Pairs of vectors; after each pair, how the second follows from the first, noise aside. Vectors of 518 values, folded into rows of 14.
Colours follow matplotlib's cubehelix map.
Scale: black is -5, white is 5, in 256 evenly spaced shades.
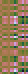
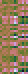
copied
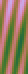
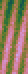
negated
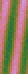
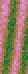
copied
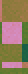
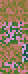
sign-scrambled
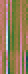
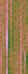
shrunk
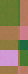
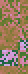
sign-scrambled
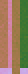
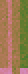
shrunk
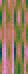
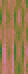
shrunk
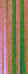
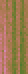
shrunk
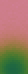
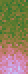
negated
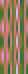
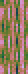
negated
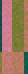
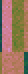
copied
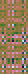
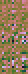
sign-scrambled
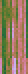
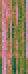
negated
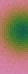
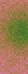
shrunk
